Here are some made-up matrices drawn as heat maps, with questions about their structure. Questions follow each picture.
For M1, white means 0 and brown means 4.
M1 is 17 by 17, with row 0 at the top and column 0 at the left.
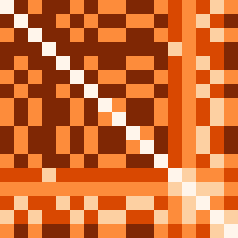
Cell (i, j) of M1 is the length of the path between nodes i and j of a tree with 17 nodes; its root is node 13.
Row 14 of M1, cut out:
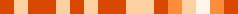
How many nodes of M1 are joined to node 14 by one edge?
6
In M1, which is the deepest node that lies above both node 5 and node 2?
15
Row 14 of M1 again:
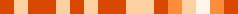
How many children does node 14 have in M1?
5
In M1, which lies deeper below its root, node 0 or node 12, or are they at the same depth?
node 0
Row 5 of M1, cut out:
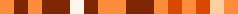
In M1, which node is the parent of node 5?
15
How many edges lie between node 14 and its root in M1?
1
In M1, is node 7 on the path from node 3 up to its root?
no
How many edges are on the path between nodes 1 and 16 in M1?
4
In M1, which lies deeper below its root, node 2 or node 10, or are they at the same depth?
the same depth
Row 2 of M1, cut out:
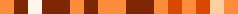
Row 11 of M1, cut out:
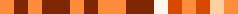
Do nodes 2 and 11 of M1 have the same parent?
yes
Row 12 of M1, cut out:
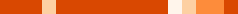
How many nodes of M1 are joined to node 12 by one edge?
2
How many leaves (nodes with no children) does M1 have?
13
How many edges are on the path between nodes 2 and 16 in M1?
2
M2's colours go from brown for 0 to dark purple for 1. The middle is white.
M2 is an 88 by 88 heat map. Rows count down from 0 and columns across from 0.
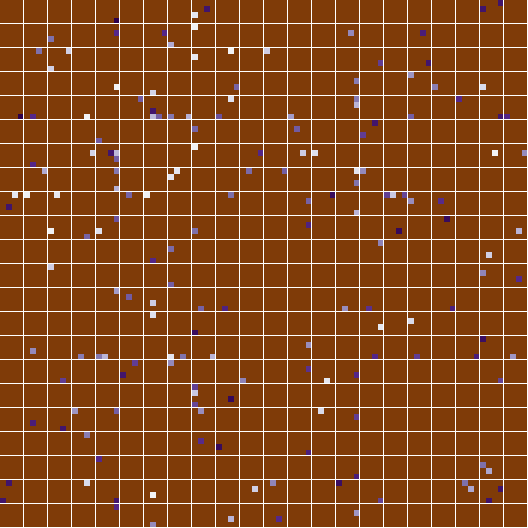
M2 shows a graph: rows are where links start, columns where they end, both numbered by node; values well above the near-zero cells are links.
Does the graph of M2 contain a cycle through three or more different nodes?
no
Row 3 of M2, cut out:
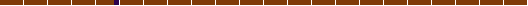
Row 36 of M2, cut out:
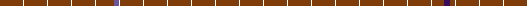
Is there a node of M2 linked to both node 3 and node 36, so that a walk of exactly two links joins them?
yes
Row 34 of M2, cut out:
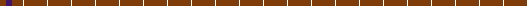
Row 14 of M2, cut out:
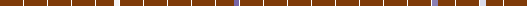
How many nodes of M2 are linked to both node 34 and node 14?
0
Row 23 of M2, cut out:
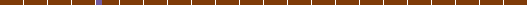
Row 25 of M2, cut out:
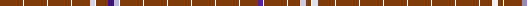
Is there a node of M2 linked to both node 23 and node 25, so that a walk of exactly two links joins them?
no
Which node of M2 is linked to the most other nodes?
node 19
